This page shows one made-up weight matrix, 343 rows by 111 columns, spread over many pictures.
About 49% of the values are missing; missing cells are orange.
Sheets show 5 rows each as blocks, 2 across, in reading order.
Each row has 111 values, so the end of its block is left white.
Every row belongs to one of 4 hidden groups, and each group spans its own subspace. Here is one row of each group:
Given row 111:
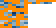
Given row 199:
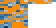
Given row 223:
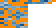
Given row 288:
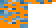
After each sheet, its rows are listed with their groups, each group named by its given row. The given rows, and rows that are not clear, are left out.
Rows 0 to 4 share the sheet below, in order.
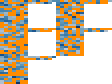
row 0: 199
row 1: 288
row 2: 199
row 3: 223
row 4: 288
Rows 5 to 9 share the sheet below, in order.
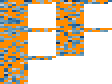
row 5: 111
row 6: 223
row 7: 199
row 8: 111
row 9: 111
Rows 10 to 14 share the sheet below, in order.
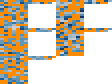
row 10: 288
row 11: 199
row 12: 223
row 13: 111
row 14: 111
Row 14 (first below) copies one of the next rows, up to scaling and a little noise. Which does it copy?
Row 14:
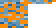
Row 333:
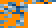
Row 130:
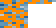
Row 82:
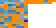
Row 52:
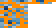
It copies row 82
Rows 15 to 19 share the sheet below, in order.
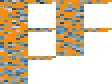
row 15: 288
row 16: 199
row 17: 111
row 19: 111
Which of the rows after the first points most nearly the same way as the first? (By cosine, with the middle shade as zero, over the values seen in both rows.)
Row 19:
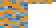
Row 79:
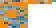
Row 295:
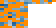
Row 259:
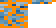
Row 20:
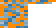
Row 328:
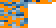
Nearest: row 79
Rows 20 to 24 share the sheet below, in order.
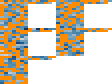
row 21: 199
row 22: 199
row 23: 223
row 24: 223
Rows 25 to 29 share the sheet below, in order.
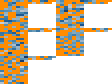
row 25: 199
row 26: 111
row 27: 199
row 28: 223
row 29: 199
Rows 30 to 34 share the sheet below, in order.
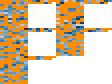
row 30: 223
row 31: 223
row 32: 199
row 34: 199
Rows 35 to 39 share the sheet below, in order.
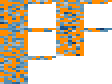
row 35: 199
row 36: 288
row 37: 288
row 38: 199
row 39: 288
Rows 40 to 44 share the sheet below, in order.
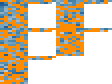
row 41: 223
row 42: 288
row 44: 288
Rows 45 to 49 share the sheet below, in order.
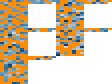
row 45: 223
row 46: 199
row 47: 111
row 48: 288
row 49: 288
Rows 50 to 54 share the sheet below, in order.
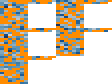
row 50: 111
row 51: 288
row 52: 111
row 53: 223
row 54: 223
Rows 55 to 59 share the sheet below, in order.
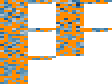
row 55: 288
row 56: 288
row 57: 223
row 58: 288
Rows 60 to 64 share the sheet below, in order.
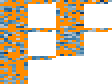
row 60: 288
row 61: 223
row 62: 111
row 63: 199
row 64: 223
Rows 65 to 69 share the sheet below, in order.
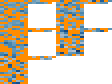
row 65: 223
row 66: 199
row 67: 199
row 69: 288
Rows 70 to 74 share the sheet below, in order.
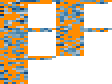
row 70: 288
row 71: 199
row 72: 223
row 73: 223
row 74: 199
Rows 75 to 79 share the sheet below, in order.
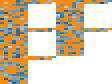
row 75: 223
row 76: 111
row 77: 111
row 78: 223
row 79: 199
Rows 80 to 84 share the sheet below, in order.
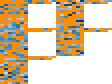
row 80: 223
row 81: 111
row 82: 111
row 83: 111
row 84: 223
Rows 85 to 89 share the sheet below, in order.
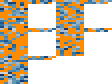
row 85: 223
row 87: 223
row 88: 223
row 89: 223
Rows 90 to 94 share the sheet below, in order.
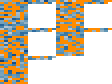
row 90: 288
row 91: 223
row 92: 288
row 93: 288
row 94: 111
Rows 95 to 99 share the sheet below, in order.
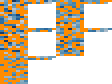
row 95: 288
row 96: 111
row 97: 111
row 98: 288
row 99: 199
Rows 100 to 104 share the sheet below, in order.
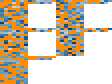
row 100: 111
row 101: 223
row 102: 199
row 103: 288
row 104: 199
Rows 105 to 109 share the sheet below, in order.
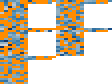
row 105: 111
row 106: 288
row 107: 223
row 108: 111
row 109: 111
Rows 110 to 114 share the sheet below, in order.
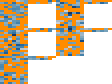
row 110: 223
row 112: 111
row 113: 288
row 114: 288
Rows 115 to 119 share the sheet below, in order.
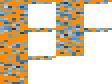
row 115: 111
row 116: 288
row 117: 223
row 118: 111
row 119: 288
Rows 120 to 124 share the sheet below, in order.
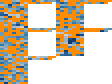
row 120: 288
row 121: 223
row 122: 199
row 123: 111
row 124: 199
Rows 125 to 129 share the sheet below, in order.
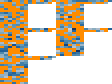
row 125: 223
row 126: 111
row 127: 111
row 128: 223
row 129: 199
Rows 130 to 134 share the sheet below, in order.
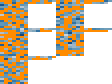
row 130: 111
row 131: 223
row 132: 111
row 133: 111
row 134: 223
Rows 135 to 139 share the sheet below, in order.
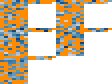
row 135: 111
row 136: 223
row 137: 111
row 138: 288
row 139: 111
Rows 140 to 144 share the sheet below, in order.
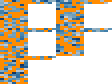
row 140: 223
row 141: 223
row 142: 223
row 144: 199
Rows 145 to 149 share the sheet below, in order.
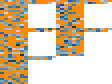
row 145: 223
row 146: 288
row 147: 288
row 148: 288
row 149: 111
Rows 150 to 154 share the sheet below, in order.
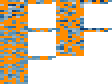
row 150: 111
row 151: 199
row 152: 288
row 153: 199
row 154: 288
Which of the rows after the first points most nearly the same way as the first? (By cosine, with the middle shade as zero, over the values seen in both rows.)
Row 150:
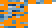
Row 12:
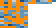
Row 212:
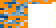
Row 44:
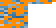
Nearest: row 44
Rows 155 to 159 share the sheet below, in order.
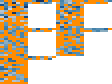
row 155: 111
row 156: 111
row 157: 199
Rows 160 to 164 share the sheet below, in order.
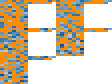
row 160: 199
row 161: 199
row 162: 199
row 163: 111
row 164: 223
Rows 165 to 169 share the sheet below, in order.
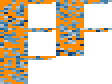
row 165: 223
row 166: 111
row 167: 223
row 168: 199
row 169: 199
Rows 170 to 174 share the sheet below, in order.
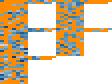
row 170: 288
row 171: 288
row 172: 223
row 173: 223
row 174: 223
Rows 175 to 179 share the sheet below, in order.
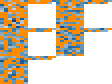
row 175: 288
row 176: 199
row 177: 288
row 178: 288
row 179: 288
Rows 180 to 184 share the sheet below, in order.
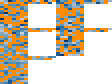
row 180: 223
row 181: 288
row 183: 288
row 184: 223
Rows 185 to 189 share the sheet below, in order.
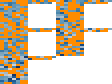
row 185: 288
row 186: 223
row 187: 111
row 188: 199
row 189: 288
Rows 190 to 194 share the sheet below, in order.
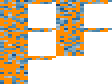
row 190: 111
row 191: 288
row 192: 111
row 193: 223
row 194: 199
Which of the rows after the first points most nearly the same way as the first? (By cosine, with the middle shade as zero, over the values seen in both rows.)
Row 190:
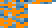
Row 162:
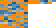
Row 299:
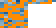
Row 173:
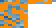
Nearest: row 173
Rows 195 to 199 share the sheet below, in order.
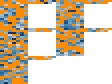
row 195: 111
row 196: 111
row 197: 111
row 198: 223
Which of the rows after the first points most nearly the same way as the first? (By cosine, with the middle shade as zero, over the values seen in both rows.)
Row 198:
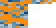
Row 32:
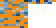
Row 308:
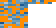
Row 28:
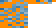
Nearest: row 308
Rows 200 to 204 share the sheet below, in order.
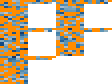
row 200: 223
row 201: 223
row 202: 111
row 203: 288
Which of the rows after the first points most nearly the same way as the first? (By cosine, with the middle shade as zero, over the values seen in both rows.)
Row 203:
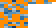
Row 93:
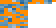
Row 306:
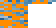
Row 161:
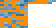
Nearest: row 306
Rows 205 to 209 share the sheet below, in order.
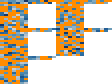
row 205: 288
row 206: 111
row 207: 223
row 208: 288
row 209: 111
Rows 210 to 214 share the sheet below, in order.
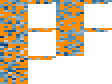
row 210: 111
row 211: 199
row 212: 223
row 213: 223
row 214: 288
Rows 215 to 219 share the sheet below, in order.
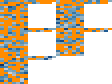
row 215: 111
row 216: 223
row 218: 223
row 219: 223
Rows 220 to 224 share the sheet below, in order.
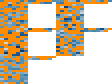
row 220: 288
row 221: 111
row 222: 111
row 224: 199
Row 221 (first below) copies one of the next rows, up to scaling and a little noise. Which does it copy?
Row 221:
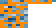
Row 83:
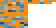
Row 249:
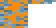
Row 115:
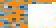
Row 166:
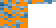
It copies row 115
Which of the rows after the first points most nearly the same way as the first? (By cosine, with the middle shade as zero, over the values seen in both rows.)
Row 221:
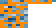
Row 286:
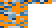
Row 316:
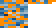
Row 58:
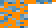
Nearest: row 316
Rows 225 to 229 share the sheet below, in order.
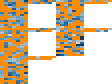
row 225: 199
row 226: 288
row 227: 111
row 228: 199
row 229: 199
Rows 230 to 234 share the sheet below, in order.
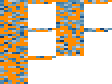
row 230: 223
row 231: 199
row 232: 199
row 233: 223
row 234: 111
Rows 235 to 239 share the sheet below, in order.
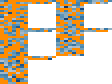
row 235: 288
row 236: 111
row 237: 288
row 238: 288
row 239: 288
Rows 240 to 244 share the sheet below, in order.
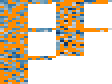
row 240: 111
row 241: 288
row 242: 199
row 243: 111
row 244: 223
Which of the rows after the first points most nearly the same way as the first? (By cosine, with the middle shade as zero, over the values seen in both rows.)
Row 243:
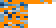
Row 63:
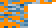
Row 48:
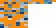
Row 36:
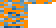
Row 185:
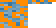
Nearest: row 36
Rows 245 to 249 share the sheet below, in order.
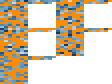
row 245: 111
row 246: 288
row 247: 223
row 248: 111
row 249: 111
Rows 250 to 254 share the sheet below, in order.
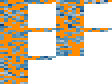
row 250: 288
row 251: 199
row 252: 111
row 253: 223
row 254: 223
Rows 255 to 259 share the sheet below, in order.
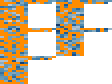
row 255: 199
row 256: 288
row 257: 223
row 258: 111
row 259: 111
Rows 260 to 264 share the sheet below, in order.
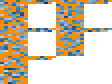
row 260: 111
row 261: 111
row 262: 199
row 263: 199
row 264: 288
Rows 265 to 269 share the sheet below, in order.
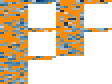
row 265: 199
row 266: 288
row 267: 111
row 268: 199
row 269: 223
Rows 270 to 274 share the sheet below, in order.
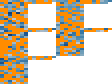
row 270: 288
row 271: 223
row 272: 111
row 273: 111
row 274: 199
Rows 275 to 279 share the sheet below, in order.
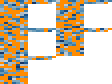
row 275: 199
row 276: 288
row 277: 288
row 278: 223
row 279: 111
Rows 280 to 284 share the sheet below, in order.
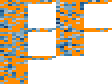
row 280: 288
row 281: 223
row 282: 199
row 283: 288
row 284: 111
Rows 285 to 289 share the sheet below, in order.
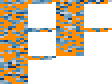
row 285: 288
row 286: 288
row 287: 223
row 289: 111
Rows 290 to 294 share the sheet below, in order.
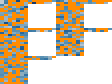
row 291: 223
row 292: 111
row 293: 199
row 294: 111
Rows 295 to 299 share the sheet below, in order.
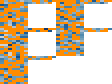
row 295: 111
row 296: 223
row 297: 223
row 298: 288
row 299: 223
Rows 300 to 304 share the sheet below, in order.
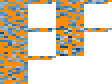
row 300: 199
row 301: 199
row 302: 111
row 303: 288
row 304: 288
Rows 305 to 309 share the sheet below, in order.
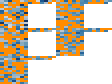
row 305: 223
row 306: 223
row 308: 223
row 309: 111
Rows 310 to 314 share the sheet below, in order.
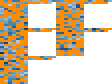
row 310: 288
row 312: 288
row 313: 199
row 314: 111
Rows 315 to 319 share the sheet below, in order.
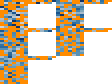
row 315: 288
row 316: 288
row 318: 288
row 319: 223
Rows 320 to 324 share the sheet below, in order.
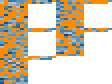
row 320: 199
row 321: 223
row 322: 223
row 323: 111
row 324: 199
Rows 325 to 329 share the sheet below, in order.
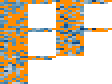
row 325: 223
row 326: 223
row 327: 223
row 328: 199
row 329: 288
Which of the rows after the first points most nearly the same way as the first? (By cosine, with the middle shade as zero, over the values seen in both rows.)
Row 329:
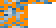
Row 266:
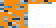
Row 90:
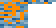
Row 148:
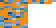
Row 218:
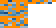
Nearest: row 90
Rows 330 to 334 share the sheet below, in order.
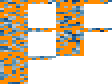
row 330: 199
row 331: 223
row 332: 199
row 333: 111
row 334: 288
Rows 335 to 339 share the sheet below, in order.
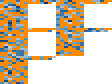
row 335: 111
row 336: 288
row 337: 111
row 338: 111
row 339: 111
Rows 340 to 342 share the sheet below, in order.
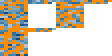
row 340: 223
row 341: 111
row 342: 111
